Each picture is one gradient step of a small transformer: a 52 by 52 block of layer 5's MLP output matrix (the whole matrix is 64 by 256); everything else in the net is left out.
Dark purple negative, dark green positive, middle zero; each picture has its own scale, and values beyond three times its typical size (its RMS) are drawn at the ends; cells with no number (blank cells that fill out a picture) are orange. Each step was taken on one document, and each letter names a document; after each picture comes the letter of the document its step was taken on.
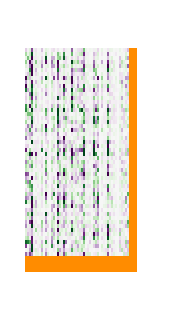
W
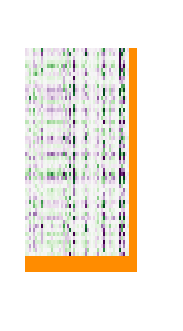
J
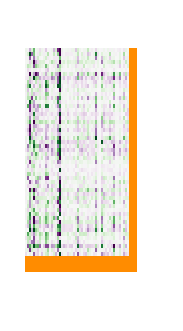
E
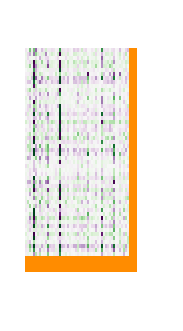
E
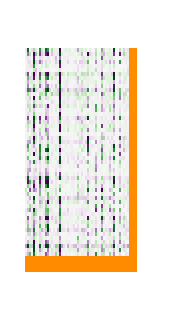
E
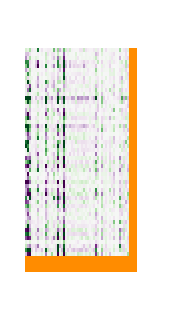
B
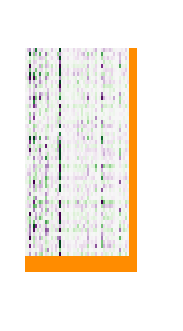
E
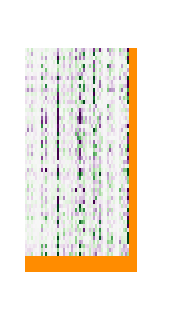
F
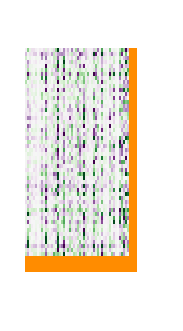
F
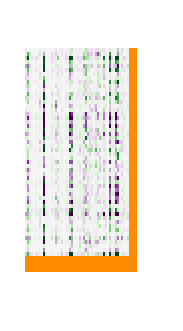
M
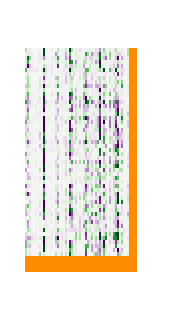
M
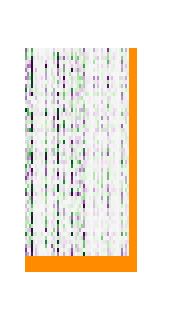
W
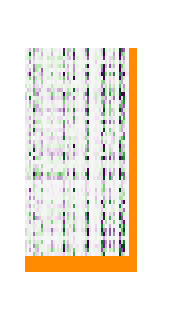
J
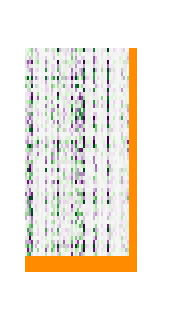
W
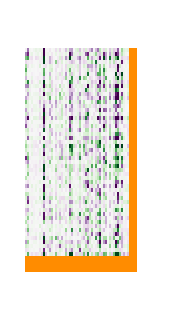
M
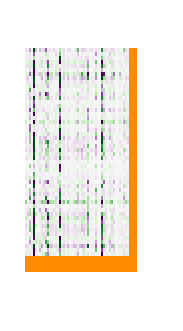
E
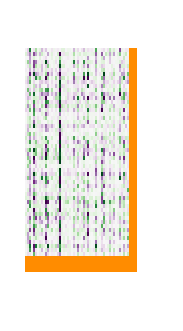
E
